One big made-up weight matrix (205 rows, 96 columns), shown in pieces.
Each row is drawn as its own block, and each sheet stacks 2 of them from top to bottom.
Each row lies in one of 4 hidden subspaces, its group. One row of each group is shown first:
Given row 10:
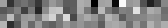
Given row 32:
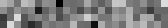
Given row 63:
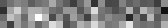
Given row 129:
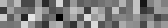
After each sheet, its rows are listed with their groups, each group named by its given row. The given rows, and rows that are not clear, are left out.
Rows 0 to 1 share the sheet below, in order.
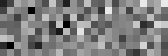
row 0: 10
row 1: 129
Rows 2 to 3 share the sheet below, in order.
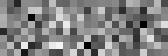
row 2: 32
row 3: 129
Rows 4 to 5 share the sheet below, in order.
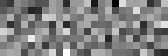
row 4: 10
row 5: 10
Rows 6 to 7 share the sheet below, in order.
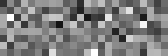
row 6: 129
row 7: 63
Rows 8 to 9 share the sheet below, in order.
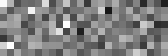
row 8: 10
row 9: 129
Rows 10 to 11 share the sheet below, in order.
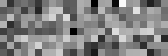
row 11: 63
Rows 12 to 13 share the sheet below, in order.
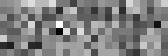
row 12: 32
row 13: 129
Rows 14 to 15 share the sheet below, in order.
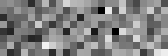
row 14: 32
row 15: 10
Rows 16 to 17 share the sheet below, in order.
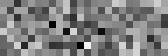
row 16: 63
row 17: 129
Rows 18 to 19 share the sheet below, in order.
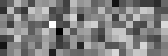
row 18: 63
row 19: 32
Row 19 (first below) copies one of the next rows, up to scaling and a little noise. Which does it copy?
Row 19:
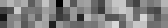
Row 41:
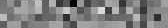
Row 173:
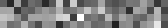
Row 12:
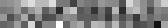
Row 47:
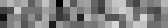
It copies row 47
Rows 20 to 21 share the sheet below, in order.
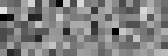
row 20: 129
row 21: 10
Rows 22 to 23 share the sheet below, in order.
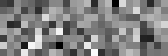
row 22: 10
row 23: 129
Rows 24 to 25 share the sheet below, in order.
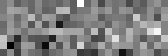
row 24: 32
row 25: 63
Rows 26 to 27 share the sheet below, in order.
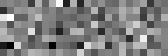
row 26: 129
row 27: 129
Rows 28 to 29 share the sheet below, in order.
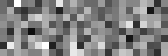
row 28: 32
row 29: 63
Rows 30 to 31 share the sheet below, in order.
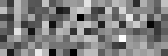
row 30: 32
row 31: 32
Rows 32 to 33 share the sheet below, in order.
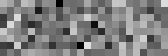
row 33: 129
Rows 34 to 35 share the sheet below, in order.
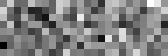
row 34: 63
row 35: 32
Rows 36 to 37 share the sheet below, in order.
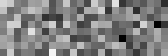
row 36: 10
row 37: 32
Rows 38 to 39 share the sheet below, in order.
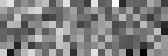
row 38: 10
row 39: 32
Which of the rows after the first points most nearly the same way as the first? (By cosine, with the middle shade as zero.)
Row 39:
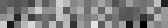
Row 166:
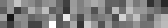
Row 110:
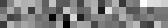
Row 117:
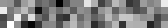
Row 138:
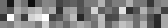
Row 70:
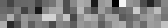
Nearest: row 70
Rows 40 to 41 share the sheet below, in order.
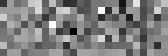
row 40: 32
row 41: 32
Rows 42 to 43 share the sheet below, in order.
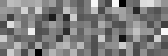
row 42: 10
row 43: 32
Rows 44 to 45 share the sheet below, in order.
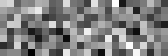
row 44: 10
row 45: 32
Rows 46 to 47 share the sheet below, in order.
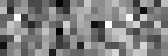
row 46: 32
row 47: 32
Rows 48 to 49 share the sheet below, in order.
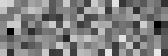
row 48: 10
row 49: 32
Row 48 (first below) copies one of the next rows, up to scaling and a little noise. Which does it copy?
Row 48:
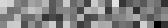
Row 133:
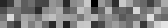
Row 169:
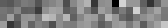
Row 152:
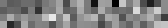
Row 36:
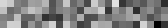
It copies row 36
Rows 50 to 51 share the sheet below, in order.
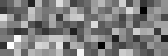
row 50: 129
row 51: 63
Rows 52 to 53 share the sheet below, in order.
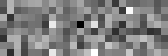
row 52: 63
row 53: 63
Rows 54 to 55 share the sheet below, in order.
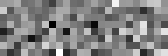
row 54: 63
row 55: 10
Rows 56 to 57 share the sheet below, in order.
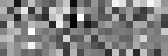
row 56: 63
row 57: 32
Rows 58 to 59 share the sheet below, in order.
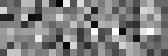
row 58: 129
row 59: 10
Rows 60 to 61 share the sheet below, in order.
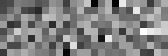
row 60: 10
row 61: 10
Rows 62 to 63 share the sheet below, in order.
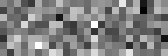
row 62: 129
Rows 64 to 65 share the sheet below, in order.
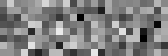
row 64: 32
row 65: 129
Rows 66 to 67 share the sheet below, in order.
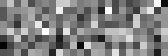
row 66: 32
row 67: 32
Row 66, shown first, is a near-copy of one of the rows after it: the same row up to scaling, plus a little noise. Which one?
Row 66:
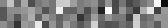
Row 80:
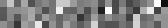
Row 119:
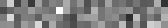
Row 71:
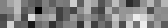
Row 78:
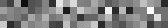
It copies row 80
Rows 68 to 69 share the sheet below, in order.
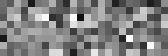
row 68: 63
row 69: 63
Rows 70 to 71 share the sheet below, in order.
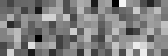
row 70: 10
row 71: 32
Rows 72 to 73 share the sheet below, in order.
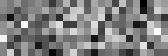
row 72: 129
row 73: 63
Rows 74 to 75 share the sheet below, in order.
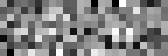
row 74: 10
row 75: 32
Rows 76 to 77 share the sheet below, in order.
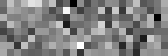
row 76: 32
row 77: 129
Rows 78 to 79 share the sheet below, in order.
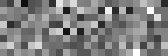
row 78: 32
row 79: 129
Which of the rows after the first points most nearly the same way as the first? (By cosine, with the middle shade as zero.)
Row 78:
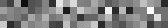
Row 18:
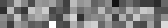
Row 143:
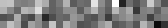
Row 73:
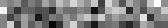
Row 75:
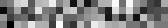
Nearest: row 73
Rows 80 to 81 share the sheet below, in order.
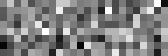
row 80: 32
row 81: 32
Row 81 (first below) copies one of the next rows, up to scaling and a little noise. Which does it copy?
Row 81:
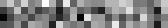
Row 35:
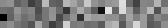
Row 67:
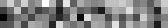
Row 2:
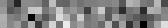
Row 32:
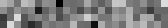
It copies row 67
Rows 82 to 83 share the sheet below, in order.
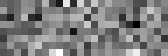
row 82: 129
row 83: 63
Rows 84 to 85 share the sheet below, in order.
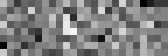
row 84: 10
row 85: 32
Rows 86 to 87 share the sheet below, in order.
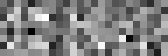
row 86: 63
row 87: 63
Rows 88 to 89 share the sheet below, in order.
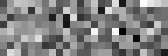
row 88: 10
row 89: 10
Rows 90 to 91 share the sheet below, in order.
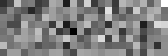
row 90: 10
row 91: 32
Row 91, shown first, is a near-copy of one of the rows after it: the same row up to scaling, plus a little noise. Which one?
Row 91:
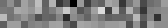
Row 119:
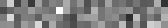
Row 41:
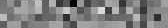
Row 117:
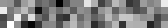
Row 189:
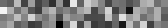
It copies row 41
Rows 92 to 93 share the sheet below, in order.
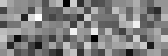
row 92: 129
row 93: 63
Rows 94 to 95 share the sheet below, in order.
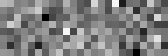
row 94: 10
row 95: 129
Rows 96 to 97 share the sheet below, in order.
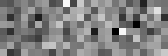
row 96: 129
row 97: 10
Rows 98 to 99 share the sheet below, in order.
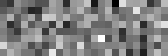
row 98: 10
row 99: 32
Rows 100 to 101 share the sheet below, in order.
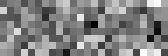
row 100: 63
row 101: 32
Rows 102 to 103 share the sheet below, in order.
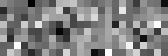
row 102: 32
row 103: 32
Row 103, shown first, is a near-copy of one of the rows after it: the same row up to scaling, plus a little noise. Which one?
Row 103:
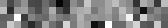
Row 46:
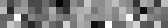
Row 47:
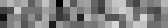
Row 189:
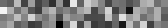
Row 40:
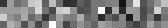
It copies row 46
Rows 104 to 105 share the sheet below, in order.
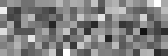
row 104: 63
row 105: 10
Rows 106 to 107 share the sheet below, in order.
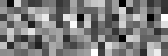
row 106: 63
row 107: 63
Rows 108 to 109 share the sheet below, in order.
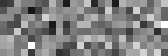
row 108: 10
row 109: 32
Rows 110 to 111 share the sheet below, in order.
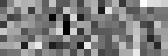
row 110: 10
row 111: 129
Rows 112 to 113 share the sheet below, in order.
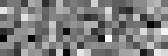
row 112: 32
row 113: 10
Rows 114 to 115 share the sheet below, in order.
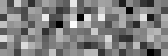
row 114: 63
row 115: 32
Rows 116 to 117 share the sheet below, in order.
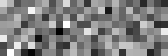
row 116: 10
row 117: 32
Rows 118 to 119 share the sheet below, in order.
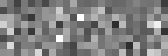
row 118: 32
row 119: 32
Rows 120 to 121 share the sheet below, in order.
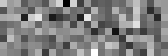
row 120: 129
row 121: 63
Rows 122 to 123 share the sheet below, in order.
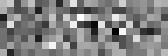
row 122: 32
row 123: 10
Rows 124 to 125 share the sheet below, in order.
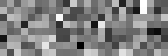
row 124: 129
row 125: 63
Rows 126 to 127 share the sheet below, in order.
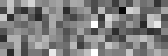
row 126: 63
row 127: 63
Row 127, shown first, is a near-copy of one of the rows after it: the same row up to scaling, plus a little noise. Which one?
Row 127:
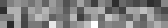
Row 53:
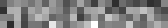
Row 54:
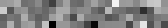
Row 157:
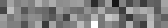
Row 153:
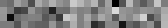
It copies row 53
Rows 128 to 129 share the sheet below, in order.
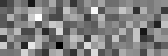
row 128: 63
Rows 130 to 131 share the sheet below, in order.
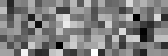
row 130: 32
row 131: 129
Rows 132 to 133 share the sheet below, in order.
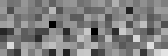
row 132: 63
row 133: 10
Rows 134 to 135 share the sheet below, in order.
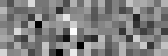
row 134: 32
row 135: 63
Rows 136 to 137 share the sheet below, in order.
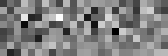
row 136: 129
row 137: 10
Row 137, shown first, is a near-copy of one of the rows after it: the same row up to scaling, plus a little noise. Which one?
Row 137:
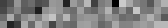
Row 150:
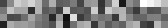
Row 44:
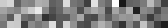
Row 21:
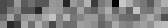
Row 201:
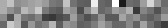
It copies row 21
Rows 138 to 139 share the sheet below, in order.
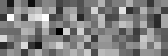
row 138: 63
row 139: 129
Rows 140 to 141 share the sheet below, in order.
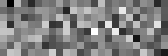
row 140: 32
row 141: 10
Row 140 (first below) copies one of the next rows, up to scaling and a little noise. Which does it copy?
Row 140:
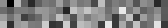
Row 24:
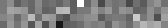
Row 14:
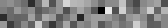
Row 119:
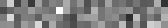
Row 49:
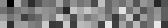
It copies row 49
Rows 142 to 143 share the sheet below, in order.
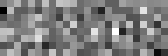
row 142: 32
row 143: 10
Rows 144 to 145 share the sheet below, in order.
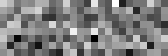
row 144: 10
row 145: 63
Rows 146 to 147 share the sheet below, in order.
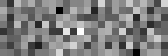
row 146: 32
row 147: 129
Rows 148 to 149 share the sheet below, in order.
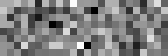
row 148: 63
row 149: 129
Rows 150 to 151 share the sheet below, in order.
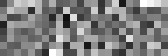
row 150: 10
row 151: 63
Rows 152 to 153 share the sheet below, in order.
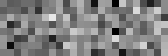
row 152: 10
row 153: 63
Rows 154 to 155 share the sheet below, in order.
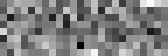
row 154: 10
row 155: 63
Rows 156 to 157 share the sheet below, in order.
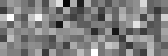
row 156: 129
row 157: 63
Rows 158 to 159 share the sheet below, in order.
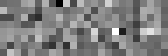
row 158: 129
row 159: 10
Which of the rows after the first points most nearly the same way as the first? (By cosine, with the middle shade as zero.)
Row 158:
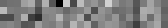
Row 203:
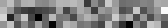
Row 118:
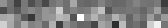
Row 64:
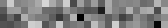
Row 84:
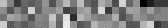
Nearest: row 203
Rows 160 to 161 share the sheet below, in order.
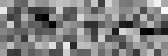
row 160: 63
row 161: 10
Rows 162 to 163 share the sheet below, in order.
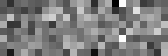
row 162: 10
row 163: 63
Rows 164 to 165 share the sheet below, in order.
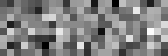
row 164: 10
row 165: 63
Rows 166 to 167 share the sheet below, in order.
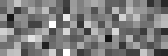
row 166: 63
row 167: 10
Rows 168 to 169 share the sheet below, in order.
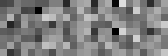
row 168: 10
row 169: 10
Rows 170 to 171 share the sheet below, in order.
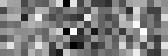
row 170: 129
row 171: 129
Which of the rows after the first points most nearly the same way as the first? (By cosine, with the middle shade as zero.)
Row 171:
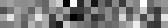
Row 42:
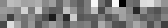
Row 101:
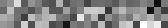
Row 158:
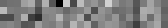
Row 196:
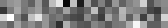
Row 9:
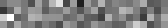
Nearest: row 196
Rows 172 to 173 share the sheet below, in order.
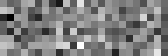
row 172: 129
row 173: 32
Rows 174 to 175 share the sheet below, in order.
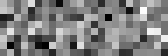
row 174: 129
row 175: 63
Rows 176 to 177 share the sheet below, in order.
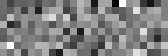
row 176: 10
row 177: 129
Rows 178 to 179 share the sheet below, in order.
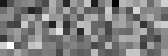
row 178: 10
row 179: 129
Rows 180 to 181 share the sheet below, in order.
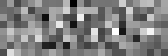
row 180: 63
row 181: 10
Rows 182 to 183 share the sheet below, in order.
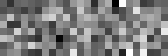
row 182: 10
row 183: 32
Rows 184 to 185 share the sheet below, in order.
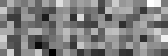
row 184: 63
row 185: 63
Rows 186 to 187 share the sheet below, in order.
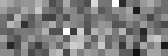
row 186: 10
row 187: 129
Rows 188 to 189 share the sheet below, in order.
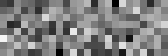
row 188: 10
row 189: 32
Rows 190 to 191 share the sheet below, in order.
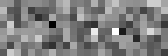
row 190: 63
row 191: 10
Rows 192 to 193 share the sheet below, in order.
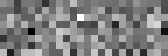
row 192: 32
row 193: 32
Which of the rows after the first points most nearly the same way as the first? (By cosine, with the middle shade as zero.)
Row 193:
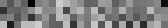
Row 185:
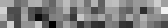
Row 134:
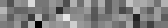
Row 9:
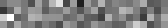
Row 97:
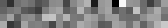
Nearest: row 97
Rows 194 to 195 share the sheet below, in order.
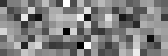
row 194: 129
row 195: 129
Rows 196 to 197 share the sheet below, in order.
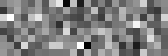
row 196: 129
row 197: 129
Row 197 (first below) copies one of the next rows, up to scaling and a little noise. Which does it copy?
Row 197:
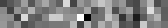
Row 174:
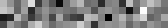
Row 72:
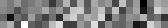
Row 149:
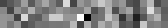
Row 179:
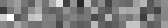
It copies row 149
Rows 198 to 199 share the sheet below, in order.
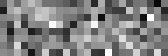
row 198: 63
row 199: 32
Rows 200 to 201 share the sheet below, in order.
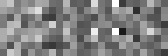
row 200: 10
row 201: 10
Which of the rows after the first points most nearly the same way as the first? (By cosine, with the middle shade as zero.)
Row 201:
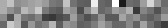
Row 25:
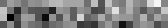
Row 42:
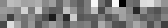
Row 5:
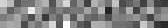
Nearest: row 42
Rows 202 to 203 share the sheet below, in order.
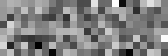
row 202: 10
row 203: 63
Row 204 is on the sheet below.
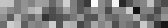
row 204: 10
